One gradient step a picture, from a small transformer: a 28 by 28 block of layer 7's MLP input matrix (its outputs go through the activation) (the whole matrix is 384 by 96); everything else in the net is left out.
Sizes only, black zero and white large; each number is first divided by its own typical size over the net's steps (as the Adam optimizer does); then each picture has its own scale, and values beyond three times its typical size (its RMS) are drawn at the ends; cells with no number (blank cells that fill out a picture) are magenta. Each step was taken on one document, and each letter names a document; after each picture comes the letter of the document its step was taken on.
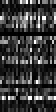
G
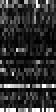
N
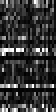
N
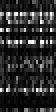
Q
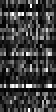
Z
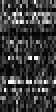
G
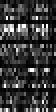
N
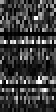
G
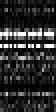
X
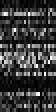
X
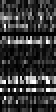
G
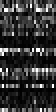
N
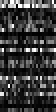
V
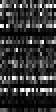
V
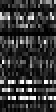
G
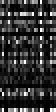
Q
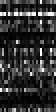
Q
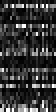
N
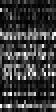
X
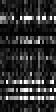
G
